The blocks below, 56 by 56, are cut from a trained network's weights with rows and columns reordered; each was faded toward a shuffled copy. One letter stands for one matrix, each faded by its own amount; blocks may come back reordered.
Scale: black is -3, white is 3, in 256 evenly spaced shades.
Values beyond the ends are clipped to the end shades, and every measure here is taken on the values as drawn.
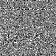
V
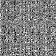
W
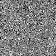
V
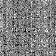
W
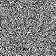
V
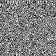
V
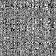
W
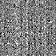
W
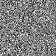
V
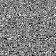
V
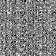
W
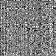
W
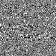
V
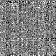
W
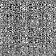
W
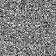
V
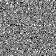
V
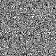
V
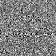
V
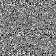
V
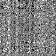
W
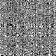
W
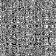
W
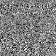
V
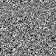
V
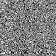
V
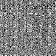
W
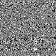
V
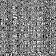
W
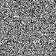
V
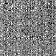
W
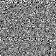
V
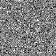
V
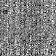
W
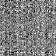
W
